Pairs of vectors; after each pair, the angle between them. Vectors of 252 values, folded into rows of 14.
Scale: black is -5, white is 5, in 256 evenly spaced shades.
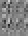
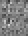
nearly opposite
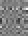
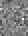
partly aligned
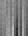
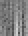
nearly opposite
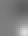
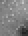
nearly opposite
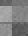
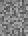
orthogonal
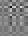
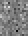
orthogonal
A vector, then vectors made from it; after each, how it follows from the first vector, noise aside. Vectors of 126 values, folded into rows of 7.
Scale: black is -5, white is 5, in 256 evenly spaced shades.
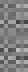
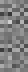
reversed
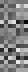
scaled up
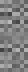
reversed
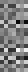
scaled up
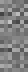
reversed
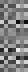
scaled up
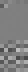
partly zeroed
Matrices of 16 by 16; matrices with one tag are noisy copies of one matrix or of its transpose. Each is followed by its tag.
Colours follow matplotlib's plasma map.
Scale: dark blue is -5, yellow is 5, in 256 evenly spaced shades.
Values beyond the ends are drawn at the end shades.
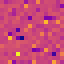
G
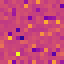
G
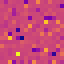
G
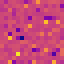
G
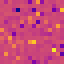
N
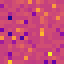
N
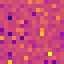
N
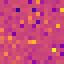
N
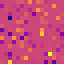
N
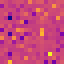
N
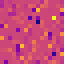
G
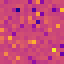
N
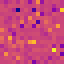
N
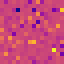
N
